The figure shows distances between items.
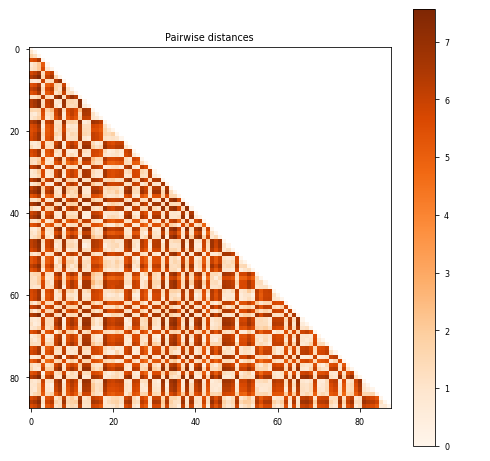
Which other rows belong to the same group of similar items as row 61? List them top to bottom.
3, 6, 7, 9, 10, 11, 13, 14, 18, 19, 20, 21, 22, 25, 26, 29, 32, 34, 35, 36, 38, 40, 41, 43, 47, 48, 49, 51, 52, 53, 54, 59, 60, 63, 65, 69, 73, 74, 76, 79, 80, 85, 86, 87
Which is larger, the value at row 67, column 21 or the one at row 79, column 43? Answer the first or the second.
the first
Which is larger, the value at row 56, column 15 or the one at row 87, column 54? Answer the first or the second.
the first
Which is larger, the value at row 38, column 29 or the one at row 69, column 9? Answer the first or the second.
the second
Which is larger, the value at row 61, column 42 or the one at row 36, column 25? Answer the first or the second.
the first
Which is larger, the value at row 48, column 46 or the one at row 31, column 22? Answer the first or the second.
the first
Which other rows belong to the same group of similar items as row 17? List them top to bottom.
0, 1, 2, 4, 5, 8, 12, 15, 16, 23, 24, 27, 28, 30, 31, 33, 37, 39, 42, 44, 45, 46, 50, 55, 56, 57, 58, 62, 64, 66, 67, 68, 70, 71, 72, 75, 77, 78, 81, 82, 83, 84
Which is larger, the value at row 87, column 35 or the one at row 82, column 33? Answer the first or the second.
the first
